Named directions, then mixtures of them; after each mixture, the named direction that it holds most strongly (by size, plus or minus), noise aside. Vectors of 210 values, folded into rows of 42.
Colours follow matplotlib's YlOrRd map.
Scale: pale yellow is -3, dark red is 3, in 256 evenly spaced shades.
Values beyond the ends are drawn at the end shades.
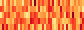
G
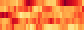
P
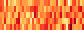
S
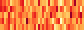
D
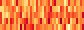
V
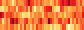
P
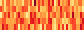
G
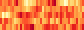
P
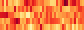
P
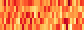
S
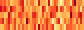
D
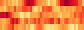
P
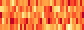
V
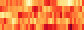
P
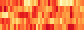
P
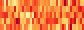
S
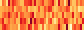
S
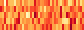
S
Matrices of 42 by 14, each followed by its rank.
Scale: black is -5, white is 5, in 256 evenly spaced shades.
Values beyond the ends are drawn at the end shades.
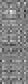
three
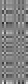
one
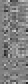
three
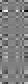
one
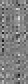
three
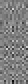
three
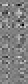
three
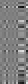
one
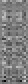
three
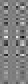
one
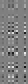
one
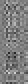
three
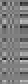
one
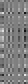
one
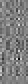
three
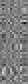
three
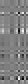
one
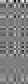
one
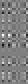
one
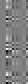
one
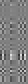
one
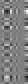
one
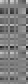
one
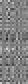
three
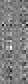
three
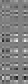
one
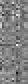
three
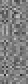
three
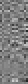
three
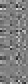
three
